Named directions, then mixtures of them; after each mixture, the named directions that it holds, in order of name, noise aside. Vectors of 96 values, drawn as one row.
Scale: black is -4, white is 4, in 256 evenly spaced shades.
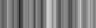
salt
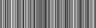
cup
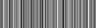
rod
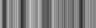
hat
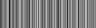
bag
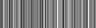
rod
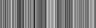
cup, salt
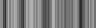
cup, hat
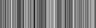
cup, salt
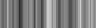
salt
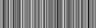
rod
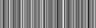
rod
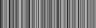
bag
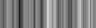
salt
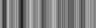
hat, salt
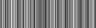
cup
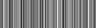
rod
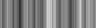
salt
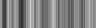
hat, salt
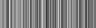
bag, salt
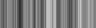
salt
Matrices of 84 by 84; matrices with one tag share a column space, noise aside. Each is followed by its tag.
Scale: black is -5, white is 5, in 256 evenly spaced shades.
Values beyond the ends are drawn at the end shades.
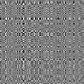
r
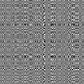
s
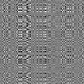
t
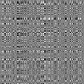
r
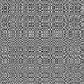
t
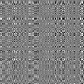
r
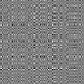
s
